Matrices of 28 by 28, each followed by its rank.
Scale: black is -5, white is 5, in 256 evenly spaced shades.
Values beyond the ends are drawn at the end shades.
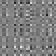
two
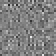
five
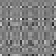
two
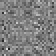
five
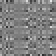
two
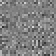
five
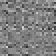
five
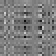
two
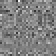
five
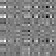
two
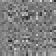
five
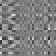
two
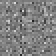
five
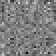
five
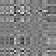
two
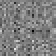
five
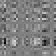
two
